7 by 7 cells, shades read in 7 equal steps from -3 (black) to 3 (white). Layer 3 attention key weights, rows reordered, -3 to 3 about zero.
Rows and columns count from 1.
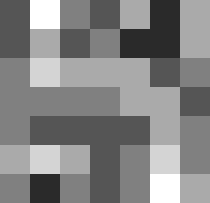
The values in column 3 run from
-1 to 1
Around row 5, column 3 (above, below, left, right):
0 1 -1 -1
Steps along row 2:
up down up down same up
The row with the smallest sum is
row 2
